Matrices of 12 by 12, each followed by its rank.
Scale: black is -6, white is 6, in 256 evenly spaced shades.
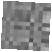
two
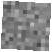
full rank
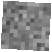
full rank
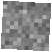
full rank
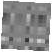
one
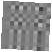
one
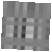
one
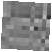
two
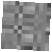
two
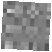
two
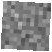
full rank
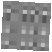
one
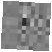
two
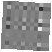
one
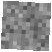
full rank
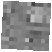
two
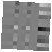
one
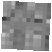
two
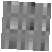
one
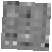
two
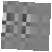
one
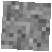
full rank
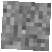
full rank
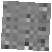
two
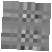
one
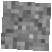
full rank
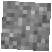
full rank
